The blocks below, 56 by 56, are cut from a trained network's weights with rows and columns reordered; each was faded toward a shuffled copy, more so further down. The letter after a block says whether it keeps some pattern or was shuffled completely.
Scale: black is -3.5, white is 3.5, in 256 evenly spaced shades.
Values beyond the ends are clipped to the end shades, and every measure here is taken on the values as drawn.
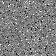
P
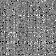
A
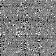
A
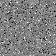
P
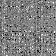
A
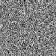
A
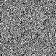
A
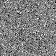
P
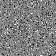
P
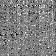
A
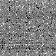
A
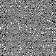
A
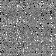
A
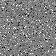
P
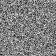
P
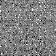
A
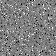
P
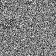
P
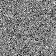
P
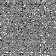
A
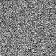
A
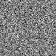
A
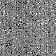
A
